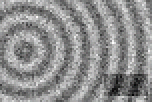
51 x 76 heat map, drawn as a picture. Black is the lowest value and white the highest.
Concentric rings centre on the middle left. The bottom right is the ninth with the lowest average. In the bottom right lies a patch that is lower than the rest.
